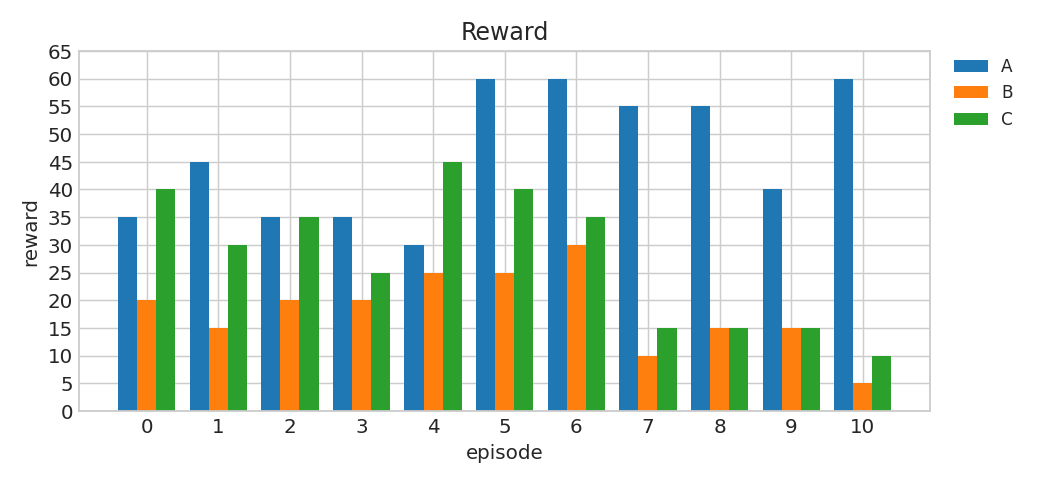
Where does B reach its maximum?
6
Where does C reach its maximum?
4
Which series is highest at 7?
A
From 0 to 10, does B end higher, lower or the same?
lower
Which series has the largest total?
A
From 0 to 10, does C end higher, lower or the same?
lower
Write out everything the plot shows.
Title: Reward
x-axis: episode, ticks 0 1 2 3 4 5 6 7 8 9 10
y-axis: reward, ticks 0 5 10 15 20 25 30 35 40 45 50 55 60 65
Legend: A, B, C
Values:
A: 35 45 35 35 30 60 60 55 55 40 60
B: 20 15 20 20 25 25 30 10 15 15 5
C: 40 30 35 25 45 40 35 15 15 15 10
